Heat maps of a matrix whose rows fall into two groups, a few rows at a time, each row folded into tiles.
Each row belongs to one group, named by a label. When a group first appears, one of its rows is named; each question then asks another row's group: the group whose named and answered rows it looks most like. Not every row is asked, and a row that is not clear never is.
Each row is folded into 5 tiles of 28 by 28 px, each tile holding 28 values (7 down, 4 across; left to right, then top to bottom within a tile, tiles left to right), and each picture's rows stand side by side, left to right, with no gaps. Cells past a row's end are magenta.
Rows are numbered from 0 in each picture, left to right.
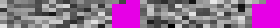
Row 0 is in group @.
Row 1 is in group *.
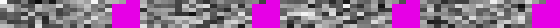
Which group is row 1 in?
@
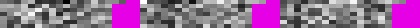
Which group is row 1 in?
*
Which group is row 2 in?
*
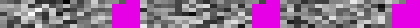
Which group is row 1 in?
@
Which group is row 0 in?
@
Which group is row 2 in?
*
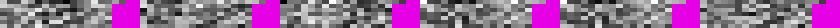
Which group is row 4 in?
*
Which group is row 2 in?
@
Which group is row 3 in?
*
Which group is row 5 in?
@
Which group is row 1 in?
*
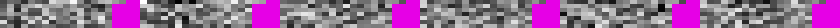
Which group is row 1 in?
*
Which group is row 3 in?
@
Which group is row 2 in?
@
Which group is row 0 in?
*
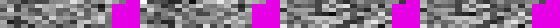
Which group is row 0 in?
*
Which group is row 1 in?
*
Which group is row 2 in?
@
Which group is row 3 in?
@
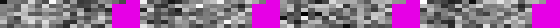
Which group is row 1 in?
*
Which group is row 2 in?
*
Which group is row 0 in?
@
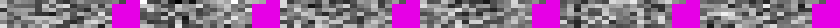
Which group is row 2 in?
@
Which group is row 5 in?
@
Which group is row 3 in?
@
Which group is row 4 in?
*
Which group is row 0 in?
@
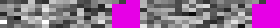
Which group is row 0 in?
@
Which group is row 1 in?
@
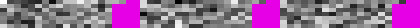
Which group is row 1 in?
@
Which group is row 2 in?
@
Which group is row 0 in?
*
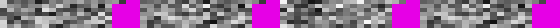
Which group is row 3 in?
@
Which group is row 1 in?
@
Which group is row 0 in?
@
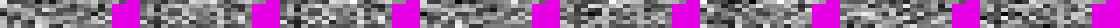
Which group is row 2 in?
*
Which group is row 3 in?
@
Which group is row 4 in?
*
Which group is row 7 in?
*
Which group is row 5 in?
*
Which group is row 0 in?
@
